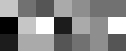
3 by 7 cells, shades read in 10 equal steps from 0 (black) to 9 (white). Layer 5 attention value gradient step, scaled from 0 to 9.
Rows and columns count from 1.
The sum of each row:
33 37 28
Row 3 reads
1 6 6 3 4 5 3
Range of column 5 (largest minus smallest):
2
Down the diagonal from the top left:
7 7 6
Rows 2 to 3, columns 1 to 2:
0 7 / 1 6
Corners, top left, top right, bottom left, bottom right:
7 4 1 3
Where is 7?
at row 1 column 1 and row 2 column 2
